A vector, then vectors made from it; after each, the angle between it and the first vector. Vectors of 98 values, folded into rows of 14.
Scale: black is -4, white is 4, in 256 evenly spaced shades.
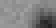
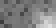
nearly opposite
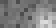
nearly opposite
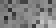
partly opposed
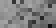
partly aligned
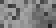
partly aligned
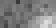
nearly opposite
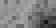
nearly parallel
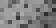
partly aligned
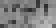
partly opposed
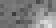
nearly opposite
